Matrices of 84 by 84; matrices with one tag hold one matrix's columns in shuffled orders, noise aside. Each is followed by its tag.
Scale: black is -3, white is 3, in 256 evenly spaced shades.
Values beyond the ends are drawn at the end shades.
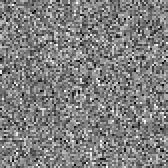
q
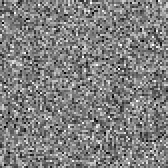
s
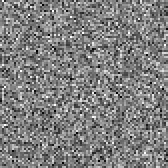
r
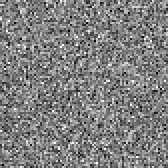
s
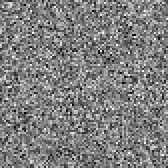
r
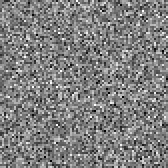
r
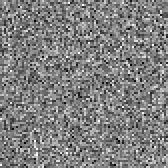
q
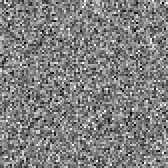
s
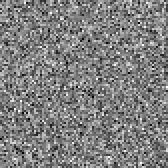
s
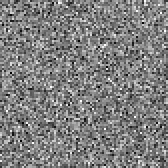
s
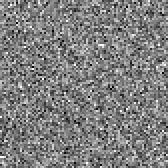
s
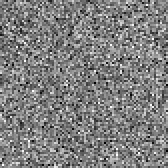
q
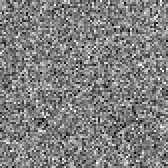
s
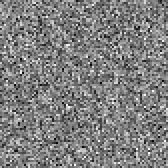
q
